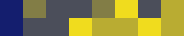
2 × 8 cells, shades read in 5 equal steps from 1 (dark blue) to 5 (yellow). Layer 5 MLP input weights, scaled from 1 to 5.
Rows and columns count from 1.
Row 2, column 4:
5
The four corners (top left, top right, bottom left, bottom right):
1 4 1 4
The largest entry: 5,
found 3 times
